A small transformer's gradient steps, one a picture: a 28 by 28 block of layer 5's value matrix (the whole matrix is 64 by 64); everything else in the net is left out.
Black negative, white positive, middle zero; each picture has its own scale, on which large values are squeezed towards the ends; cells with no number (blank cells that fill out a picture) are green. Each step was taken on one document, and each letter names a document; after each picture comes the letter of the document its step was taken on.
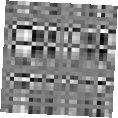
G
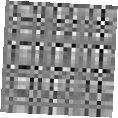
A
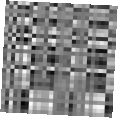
G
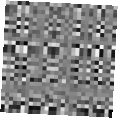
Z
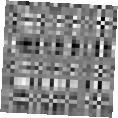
A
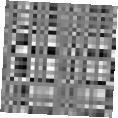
G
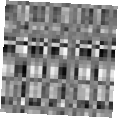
Z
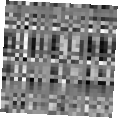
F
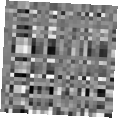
G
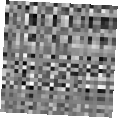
F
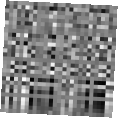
G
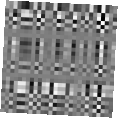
A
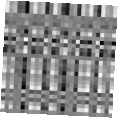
Z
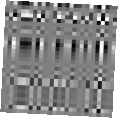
A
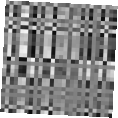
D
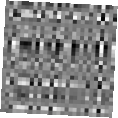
A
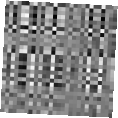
D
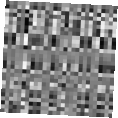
Z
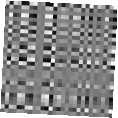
D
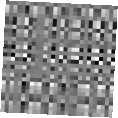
Z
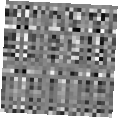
F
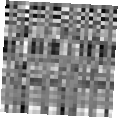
Z
